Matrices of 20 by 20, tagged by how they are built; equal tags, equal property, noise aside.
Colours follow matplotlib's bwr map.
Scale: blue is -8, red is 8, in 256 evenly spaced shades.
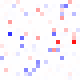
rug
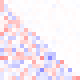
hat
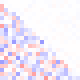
hat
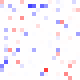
rug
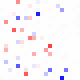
rug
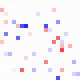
rug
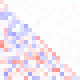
hat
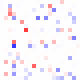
rug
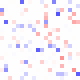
rug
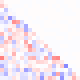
hat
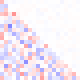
hat
